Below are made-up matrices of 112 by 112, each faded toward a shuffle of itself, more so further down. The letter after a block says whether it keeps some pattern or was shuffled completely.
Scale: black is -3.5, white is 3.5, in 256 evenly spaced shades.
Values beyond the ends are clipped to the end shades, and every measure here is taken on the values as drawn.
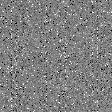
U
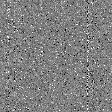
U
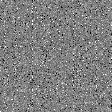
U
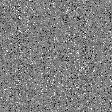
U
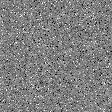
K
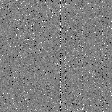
U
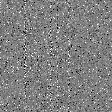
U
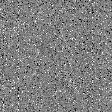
U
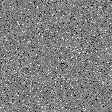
K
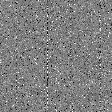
U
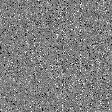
U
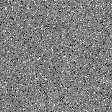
K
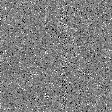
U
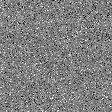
K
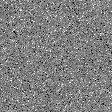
K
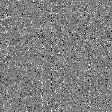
U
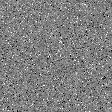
K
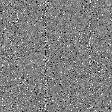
U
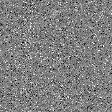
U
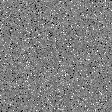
K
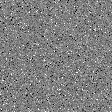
K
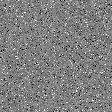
K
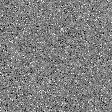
K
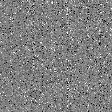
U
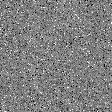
K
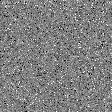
K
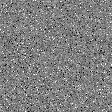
K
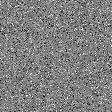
K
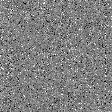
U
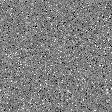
K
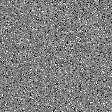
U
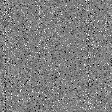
U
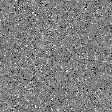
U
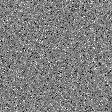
K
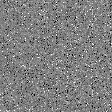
U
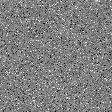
K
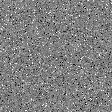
K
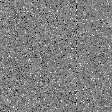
U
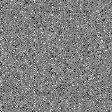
U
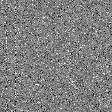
U
